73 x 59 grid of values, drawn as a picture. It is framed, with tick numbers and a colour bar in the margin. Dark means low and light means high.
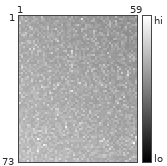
Mirror symmetry: none. Slope: up to the bottom left. Grain: fine. Average level on the scale: 70%. Odd rows or columns: none.
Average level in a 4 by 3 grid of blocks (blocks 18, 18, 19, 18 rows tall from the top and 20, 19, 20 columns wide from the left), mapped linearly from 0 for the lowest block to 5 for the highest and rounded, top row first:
2 1 0 / 3 2 1 / 4 3 2 / 5 4 3
